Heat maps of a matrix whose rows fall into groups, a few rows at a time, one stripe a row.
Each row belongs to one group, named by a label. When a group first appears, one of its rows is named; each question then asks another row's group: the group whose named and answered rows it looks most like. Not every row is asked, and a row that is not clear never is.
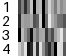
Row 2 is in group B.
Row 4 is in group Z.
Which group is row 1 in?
B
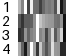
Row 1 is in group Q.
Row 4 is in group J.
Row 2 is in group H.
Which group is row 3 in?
H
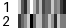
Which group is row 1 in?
J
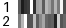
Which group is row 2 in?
Z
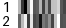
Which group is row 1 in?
J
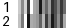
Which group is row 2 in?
Q
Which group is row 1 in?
Q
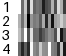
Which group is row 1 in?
Q
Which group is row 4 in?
H
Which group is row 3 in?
Q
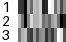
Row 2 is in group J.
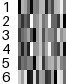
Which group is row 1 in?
Z
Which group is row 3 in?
B
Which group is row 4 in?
H
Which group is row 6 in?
Z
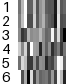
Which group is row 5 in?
Z
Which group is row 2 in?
Z
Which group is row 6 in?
Q
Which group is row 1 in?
Z
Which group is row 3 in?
J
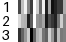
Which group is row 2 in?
Z
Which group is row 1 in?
Z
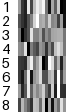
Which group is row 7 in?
J
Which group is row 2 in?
H
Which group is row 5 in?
B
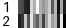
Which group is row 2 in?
H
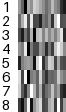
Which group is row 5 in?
B
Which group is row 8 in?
B
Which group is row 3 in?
H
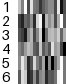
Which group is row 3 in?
B
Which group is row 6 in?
Z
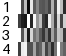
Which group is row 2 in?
B
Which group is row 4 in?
Z
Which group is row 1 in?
Q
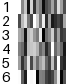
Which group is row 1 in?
Q
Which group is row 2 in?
Z
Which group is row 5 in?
J
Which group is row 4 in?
J
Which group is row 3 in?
J
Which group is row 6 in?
J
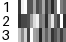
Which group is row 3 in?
Q
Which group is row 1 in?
Z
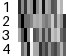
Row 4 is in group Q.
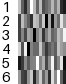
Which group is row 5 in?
H
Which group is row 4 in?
Q
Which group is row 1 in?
J
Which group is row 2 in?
Z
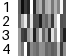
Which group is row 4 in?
Q
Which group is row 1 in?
H
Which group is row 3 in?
J
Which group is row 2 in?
Q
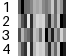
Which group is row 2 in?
J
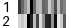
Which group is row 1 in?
B
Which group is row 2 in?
Z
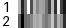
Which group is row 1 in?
J
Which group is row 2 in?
H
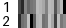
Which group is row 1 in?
H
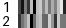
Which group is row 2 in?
B
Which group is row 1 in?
H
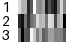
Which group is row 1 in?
Z
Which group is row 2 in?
H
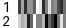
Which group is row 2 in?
Z
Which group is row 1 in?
B
